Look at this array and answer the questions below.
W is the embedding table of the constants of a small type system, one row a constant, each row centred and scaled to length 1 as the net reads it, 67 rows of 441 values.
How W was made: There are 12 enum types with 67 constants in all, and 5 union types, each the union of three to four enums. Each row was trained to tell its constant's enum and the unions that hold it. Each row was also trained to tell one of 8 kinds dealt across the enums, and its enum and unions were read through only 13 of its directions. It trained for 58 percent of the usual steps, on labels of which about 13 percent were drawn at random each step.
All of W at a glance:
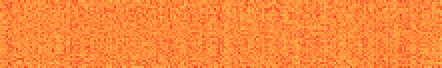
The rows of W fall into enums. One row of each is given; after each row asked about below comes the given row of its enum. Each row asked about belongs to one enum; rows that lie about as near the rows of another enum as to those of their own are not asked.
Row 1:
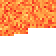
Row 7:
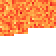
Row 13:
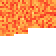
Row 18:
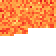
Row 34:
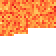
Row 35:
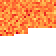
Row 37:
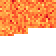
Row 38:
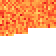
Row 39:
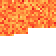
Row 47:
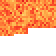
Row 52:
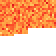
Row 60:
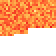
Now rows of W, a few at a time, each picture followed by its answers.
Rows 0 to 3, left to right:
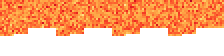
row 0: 39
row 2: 60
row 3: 38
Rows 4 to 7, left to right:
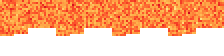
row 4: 35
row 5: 60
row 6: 13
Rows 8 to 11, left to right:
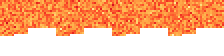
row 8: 38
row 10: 38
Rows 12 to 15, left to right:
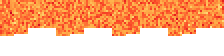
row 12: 38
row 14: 60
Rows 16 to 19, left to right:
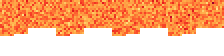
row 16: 60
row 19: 34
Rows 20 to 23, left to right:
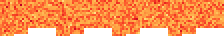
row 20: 38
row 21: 47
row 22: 7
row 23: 13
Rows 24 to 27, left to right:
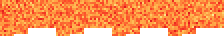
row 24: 18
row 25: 35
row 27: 7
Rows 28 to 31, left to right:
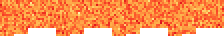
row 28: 18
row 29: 47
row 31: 39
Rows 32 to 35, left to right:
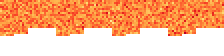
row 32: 13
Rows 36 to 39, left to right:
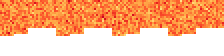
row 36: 60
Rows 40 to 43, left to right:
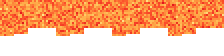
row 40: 38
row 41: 7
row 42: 35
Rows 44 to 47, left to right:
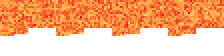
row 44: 18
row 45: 7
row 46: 38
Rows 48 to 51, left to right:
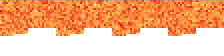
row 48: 7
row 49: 60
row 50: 7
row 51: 39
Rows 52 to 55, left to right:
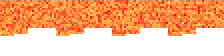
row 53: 60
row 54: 35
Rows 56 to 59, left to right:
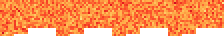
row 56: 18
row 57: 18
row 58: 35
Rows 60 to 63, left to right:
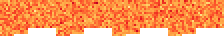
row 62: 18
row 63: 18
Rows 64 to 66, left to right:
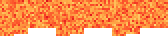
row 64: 39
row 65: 47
